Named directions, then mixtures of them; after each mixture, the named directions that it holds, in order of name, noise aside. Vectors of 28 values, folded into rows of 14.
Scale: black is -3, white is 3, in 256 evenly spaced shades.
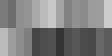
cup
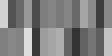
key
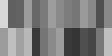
cup, key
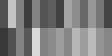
cup, key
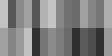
cup, key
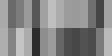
cup, key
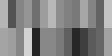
cup, key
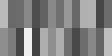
key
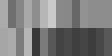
cup, key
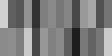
key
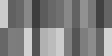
cup, key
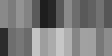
cup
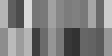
cup, key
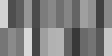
key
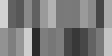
cup, key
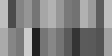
cup, key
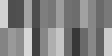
key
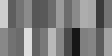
key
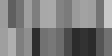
cup, key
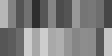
cup, key
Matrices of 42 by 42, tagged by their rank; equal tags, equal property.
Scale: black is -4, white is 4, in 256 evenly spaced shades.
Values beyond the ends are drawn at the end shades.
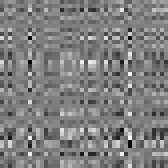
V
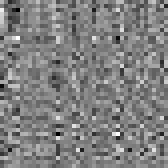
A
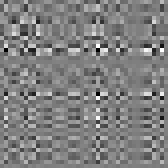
V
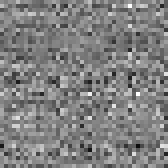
A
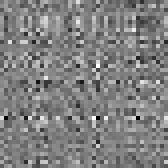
A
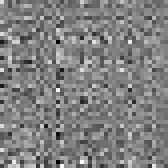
A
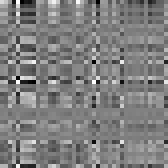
V
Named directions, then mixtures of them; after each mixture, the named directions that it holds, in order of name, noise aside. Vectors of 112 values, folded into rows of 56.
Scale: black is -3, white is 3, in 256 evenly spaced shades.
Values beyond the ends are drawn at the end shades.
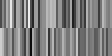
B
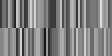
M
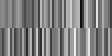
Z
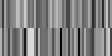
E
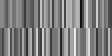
Z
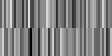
B, E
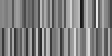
Z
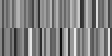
E, Z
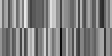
E, M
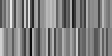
B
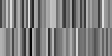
B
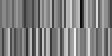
Z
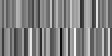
E, Z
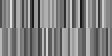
B, Z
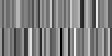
E, Z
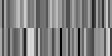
E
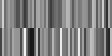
E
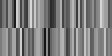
M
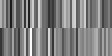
B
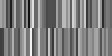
B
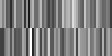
B, Z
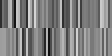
B, M
